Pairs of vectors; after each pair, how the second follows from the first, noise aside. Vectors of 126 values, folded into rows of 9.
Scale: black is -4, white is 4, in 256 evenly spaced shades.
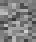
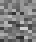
shuffled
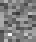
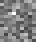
shuffled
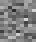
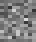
sign-scrambled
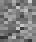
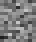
sign-scrambled
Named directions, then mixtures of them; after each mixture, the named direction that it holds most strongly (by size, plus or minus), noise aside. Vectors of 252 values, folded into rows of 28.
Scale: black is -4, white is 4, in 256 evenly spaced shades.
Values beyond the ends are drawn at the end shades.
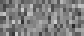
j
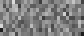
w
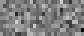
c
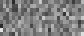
w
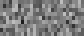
j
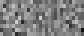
c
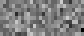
c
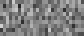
w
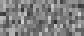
j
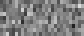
j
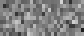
c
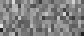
w
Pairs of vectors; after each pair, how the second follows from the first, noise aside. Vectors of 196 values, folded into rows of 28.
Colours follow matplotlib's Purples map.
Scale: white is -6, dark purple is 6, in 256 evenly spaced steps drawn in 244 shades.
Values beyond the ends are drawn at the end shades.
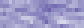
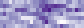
scaled up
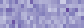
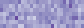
reversed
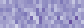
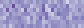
reversed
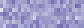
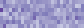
negated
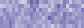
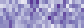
scaled up
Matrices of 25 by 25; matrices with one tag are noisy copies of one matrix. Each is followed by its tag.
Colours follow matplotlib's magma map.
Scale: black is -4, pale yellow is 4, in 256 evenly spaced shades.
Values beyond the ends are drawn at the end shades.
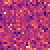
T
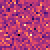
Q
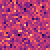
Q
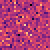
Q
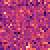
T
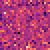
T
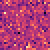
T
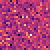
Q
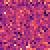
T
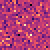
Q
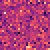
T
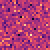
Q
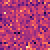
T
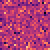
T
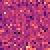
T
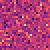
Q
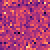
T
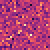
Q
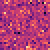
T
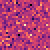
Q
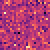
T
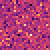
Q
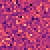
Q
